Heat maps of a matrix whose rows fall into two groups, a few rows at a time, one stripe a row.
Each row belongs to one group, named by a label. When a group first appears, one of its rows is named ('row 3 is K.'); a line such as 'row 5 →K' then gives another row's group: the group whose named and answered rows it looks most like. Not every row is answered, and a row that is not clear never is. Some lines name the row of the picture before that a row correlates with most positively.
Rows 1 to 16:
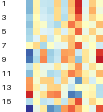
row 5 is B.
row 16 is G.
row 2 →B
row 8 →G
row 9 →G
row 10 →B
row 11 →G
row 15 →B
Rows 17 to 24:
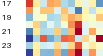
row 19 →G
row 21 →B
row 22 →G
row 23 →B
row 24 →B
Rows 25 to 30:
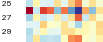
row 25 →B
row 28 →G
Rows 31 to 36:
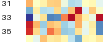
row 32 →B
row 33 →G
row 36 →G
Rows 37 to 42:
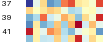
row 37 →G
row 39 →G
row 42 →B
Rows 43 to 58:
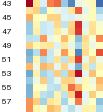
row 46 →B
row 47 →B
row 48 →G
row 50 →G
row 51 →B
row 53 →B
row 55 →G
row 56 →B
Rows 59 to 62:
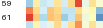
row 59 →B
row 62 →B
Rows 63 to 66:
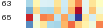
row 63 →B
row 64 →B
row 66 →G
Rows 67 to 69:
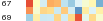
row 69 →B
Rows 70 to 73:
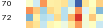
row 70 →G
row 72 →B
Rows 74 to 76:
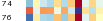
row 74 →B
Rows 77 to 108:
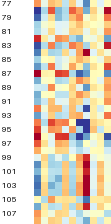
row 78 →G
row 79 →G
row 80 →G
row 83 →G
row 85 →G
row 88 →G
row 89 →G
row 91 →G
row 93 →G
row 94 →G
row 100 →B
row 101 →B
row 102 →B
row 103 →B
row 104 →B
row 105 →G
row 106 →B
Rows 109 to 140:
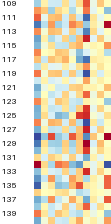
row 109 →B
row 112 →G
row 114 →B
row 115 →G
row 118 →B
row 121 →G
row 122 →B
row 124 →B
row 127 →B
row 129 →B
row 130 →B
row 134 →G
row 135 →G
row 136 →G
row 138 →B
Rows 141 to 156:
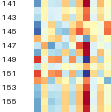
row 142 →B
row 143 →B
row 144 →G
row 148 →B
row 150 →B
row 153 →B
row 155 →B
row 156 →B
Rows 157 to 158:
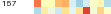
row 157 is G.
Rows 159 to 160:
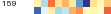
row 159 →G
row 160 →G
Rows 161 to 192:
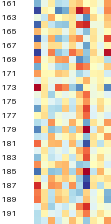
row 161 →G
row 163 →G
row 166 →G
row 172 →B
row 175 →B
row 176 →B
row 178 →G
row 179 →B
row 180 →G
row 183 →B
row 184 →G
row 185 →B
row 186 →G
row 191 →B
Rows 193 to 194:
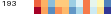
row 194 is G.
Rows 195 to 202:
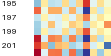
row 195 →B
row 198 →G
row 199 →B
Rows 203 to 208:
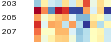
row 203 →B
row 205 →G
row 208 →G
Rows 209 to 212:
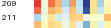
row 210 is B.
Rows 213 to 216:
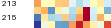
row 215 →B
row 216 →G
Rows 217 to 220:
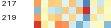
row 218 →B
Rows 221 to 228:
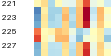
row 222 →B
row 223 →B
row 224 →B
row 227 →B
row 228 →B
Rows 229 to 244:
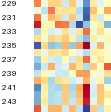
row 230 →G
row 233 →B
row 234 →G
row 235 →B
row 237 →B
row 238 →G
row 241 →B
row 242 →B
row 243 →B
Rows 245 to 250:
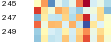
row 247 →B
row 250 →B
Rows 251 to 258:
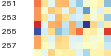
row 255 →G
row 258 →G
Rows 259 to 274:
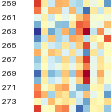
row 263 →B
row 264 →G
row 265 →B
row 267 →B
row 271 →G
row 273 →G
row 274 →G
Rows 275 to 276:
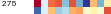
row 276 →G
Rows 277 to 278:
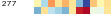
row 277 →G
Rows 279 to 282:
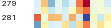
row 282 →B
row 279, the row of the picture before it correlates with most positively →278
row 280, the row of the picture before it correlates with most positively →278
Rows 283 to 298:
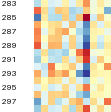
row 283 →B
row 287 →G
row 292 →G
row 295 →B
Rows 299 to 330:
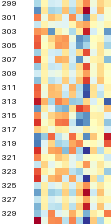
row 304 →G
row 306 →B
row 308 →B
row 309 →B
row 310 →B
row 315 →G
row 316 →G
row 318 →G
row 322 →B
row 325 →B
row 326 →B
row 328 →B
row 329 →G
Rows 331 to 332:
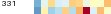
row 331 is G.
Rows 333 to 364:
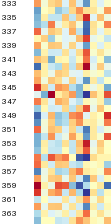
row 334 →G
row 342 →B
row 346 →G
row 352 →G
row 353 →B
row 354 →B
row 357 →G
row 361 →B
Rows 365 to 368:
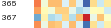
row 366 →G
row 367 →B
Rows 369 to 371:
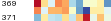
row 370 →G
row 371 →B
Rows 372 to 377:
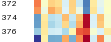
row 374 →B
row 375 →B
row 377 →B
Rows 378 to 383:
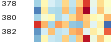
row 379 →B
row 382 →G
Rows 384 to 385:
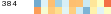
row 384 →G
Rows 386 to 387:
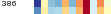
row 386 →B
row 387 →B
